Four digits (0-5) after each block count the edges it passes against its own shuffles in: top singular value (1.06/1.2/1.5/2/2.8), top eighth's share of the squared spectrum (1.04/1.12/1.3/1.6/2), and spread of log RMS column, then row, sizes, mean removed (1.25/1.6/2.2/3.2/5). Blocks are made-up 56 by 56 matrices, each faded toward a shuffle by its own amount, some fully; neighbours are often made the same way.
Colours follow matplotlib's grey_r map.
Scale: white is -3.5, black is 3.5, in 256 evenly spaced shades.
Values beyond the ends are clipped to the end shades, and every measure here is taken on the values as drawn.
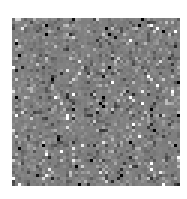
0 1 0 0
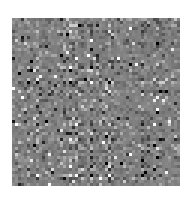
4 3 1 1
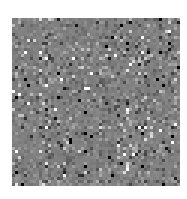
2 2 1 0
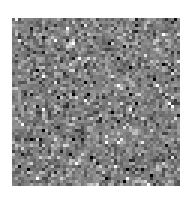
0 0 0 0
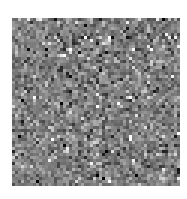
2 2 0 1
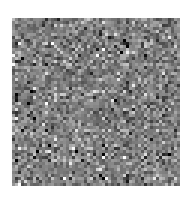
3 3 1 1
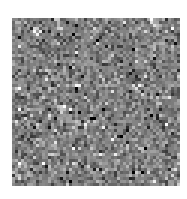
1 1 0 0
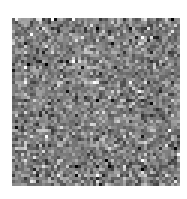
3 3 1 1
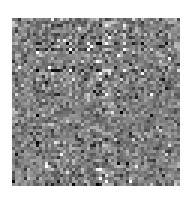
3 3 2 2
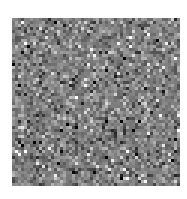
1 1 0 0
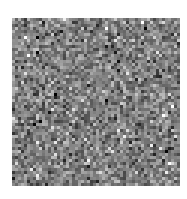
0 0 0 0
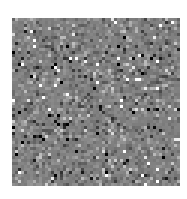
0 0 0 0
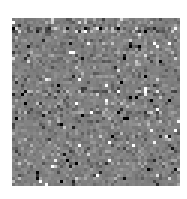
2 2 0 1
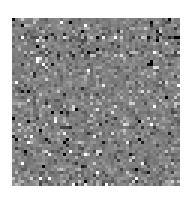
2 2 0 1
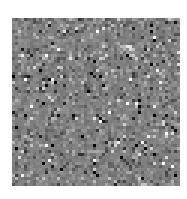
0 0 0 0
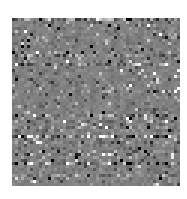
3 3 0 2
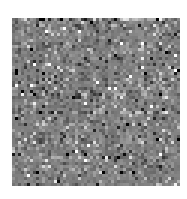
3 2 0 1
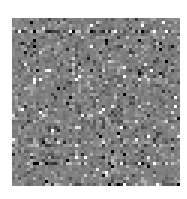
3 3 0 1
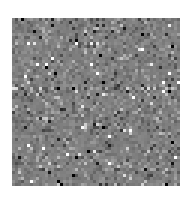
1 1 0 0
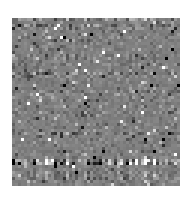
3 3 0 2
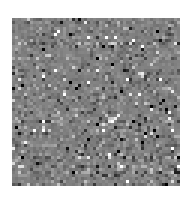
2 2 0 1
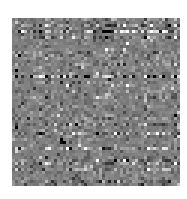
4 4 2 3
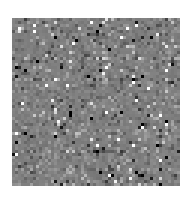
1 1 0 0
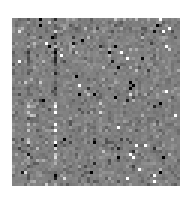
3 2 1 0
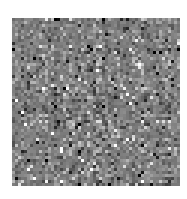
3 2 0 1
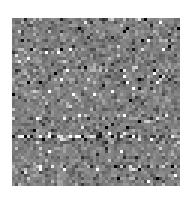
2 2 0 2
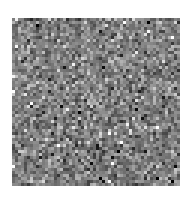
0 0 0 0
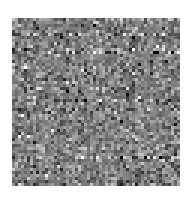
1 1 0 2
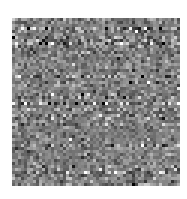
1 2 0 3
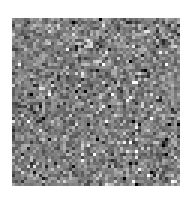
0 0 0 0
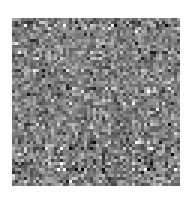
1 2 0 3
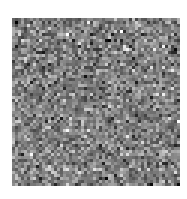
0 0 0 2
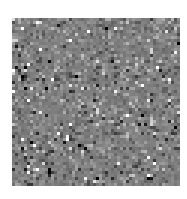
0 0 0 0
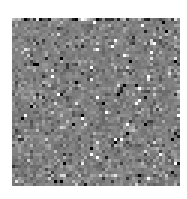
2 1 0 0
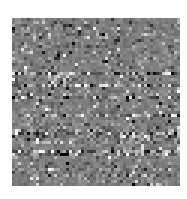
2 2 0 3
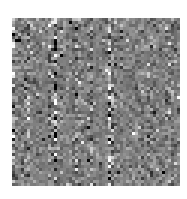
3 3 3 0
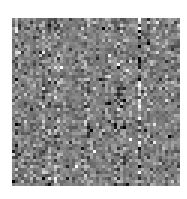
3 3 3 0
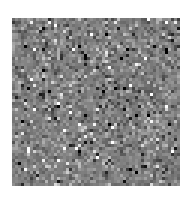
1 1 0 0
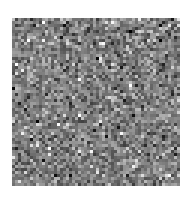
1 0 0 0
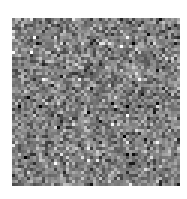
0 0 0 0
